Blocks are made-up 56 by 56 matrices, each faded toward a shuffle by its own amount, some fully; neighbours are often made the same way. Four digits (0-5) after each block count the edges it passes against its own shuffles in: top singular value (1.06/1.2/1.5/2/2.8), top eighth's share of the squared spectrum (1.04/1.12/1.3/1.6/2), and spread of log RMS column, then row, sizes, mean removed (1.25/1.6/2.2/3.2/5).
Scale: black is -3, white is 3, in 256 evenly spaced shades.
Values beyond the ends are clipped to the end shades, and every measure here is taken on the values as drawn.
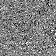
0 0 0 0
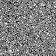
2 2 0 0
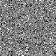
3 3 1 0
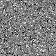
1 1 0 0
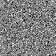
3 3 1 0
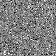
2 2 0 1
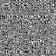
3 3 1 2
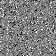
0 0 0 0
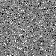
2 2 0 0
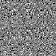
3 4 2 2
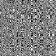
4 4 3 1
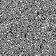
0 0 0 0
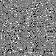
2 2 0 1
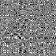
3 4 2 3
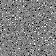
2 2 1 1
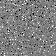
1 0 0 0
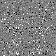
3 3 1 2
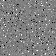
0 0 0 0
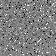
1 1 0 0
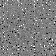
3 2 1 0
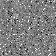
2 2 0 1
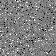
1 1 0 1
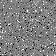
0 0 0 0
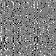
4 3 2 0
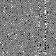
3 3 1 0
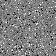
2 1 0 0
